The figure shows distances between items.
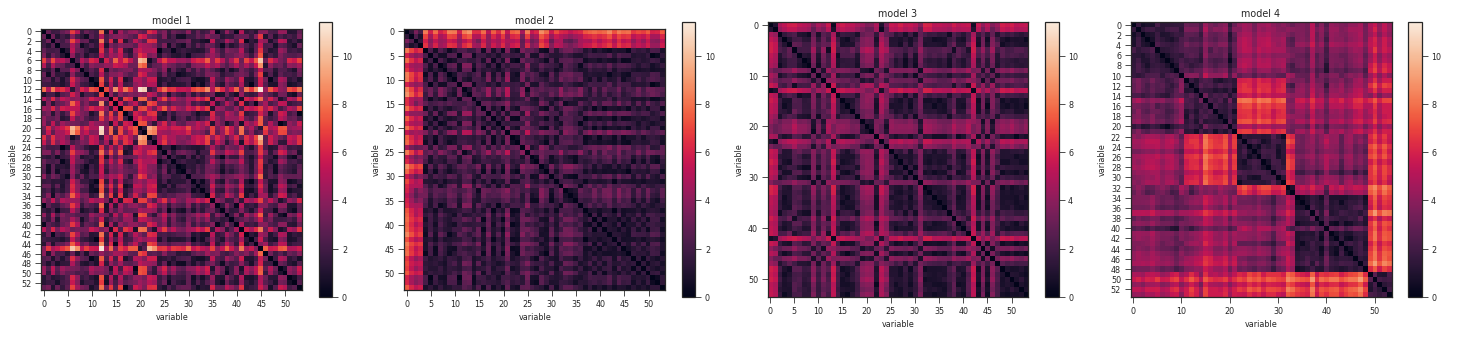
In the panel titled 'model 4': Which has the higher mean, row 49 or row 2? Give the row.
49
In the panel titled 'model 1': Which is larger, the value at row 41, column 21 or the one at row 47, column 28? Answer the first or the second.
the first
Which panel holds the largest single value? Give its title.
model 1
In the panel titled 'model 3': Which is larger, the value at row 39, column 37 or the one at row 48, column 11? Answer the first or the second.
the second
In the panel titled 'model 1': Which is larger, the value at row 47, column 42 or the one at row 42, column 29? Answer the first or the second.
the second
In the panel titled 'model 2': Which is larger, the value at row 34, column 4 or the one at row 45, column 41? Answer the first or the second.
the first
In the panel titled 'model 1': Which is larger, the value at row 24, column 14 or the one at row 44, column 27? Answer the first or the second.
the first
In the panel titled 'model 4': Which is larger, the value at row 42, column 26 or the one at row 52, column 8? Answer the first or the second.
the second
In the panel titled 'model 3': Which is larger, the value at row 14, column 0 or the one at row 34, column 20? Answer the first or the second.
the first
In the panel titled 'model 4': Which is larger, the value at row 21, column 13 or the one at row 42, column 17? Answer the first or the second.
the second
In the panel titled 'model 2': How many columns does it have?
54
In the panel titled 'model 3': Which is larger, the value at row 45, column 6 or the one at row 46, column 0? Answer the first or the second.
the second
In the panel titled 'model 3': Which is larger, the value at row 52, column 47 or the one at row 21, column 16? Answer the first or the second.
the second
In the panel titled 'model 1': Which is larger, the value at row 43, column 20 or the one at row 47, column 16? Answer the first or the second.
the second
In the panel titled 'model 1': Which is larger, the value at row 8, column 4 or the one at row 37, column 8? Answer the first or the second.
the first
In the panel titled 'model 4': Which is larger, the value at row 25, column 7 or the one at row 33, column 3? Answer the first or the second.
the first
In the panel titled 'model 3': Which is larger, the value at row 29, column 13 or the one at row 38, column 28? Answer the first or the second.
the first
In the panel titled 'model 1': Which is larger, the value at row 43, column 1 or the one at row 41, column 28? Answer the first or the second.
the second
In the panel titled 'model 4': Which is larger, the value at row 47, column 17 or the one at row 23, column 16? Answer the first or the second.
the second
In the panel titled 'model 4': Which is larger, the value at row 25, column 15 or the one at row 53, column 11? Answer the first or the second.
the first
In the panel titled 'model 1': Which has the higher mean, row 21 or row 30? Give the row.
21
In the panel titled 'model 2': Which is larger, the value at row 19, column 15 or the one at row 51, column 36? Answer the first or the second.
the first
